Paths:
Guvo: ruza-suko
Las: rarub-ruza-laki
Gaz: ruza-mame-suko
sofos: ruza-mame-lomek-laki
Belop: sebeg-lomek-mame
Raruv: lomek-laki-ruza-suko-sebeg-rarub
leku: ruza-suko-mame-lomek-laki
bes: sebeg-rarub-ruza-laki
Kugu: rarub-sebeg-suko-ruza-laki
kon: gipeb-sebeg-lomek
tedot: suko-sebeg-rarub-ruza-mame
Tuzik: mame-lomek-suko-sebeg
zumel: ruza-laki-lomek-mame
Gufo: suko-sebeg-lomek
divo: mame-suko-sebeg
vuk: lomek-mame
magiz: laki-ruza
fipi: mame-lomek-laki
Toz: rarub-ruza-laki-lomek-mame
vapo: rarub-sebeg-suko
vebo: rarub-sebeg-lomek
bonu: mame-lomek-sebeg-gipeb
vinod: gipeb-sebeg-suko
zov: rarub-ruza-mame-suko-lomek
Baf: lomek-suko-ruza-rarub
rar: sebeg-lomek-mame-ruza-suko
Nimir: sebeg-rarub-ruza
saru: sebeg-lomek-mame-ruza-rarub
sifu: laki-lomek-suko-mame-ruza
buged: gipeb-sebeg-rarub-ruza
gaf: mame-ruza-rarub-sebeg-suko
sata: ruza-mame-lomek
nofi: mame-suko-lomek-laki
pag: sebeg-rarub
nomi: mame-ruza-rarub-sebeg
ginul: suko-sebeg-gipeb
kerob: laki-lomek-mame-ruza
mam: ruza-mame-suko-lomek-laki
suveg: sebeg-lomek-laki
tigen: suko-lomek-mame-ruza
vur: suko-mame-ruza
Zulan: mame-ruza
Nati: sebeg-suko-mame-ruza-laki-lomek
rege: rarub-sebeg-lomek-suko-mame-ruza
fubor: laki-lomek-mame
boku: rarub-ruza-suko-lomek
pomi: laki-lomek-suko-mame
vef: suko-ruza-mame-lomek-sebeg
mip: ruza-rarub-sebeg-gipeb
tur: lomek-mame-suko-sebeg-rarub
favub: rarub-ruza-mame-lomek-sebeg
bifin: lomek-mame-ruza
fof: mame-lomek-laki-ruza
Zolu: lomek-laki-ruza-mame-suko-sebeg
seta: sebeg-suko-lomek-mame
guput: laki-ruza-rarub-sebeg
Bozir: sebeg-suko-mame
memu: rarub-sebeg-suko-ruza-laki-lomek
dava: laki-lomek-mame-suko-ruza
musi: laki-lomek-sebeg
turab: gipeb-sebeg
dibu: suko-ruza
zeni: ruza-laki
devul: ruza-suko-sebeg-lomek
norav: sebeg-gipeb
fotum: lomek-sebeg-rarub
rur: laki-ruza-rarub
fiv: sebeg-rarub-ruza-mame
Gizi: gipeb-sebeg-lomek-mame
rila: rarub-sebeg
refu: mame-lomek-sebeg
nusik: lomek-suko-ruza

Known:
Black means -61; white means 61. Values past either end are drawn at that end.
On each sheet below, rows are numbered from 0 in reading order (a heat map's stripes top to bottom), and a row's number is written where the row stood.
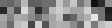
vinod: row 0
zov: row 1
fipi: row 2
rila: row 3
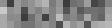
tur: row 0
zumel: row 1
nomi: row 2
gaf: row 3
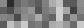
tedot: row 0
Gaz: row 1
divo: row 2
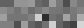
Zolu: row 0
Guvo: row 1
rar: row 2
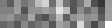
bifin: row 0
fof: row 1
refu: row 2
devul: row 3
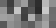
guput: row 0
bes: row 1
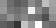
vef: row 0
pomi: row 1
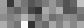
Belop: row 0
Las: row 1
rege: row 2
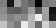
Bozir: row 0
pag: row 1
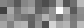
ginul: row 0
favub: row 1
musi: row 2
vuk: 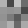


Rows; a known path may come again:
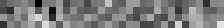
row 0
Las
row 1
pag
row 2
nomi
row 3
zeni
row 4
Raruv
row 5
dibu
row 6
zov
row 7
Bozir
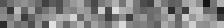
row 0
rur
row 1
favub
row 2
turab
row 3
guput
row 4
fubor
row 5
Nati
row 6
kon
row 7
fotum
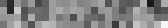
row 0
Nimir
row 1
gaf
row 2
sofos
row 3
Toz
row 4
boku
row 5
vebo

